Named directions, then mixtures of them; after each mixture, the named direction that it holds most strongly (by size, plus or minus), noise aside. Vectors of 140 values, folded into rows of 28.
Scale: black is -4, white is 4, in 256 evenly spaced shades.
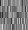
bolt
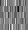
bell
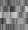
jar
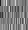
bell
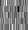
bell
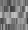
jar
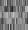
jar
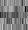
jar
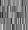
bolt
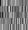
bolt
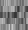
jar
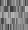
jar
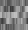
jar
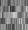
jar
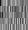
bolt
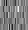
bell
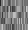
bolt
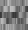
jar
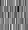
bell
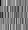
bell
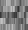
jar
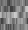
jar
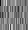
bell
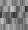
jar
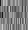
bolt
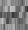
jar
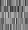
bell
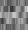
jar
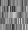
bolt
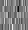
bell
